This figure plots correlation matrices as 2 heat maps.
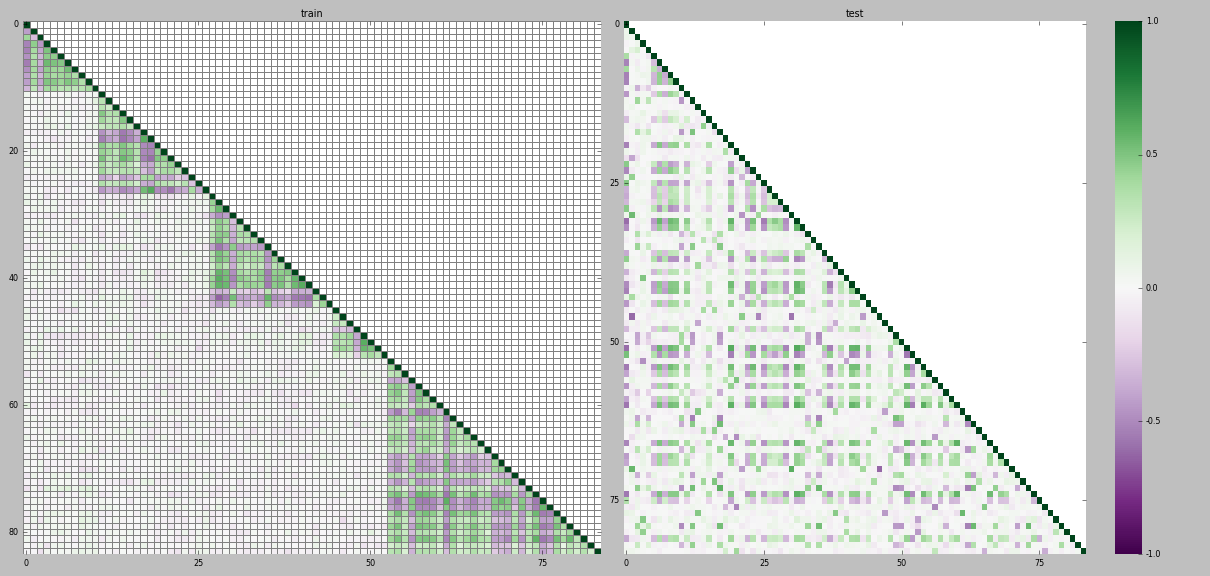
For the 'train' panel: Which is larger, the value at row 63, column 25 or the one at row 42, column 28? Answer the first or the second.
the first
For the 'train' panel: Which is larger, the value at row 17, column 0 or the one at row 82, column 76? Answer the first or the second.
the first
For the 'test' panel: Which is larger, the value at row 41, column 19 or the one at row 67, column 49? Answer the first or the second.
the first
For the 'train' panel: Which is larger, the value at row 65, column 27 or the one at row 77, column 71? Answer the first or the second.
the second
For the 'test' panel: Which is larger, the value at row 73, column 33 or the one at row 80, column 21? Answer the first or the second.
the first
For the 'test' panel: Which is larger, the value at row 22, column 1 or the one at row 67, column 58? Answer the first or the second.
the first
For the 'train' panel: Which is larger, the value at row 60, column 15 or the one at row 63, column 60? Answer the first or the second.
the second
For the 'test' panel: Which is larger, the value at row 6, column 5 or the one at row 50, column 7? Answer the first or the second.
the second
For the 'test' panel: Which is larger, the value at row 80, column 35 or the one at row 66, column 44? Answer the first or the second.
the second
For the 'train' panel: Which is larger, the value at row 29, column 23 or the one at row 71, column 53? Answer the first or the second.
the second
